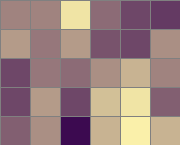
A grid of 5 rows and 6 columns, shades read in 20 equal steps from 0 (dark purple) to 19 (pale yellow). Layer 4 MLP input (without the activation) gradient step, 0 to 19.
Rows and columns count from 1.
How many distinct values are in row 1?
5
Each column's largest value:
12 12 18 15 19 14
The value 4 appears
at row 1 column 6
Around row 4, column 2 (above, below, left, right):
9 11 5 5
